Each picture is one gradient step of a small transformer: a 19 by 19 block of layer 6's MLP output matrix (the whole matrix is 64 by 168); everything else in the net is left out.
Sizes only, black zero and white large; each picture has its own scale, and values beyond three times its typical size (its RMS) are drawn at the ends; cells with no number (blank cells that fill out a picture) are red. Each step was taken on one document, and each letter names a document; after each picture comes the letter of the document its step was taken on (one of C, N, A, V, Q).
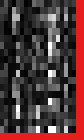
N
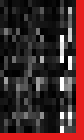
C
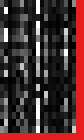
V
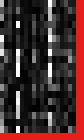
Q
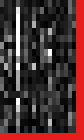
Q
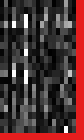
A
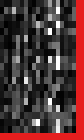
N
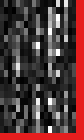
N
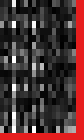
N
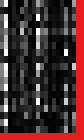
V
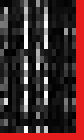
V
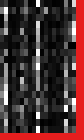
V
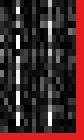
Q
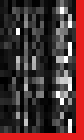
C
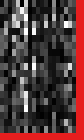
A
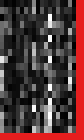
Q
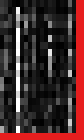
Q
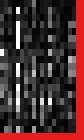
Q
